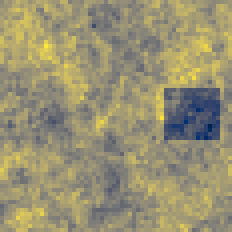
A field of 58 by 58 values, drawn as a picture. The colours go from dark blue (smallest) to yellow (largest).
The texture is blotchy. The middle right is the ninth with the lowest average. The middle right is the roughest part. In the middle right lies a patch that is lower than the rest. There are no regular stripes.
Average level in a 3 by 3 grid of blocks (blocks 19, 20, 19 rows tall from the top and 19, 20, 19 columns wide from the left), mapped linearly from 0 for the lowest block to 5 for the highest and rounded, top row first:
5 2 5 / 2 3 0 / 4 2 4
